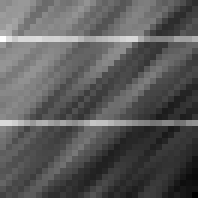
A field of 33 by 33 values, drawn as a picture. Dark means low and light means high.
Slope: up to the top left. Ninth with the highest average: top left. Odd lines: rows 7 and 21. Calmest part: bottom right. Ninth with the lowest average: bottom right.
